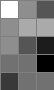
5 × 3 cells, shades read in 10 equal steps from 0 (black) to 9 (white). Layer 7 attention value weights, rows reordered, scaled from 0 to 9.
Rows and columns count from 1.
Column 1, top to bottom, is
9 5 5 4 2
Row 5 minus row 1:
-7 -1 1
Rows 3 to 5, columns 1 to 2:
5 3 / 4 4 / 2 4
